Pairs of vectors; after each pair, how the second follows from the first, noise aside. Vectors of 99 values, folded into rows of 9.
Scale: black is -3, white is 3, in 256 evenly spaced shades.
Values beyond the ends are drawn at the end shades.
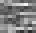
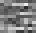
copied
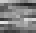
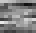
copied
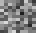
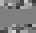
partly zeroed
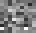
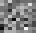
sign-scrambled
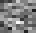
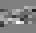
partly zeroed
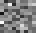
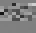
partly zeroed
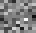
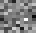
copied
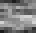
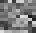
sign-scrambled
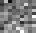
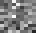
shuffled
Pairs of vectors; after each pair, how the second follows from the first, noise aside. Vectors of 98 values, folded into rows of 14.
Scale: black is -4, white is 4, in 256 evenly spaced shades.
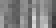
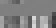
partly zeroed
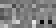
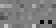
partly zeroed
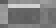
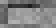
negated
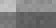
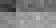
negated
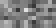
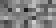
negated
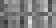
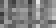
wrapped around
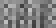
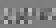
partly zeroed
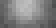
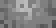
partly zeroed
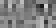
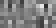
negated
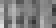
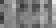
reversed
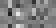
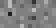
partly zeroed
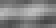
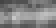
wrapped around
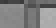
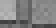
reversed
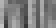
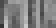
negated
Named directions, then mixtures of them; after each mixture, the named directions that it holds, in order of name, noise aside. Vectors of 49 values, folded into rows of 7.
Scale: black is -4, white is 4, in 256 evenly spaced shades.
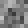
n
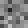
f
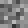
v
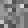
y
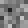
f, v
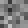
f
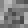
n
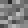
f, v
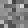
y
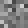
y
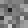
f, v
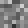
v, y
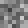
f, v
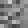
f, v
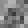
n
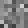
y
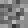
v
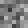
f, v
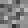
v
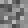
v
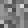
y
